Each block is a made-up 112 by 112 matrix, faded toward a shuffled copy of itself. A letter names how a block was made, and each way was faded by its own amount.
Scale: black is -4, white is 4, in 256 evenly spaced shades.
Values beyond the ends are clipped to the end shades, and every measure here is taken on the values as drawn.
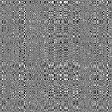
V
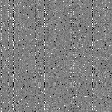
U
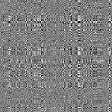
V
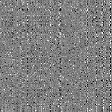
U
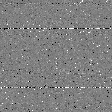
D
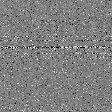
D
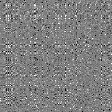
U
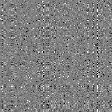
U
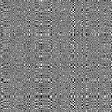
V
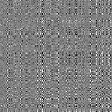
V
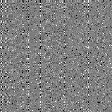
U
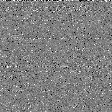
D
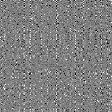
U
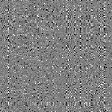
U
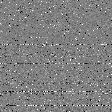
D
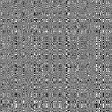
V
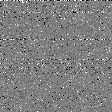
D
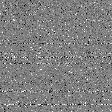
D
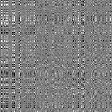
V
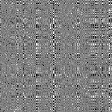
V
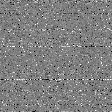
D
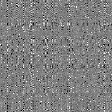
U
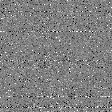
D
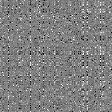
U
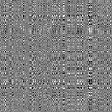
V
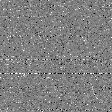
D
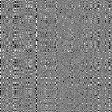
V
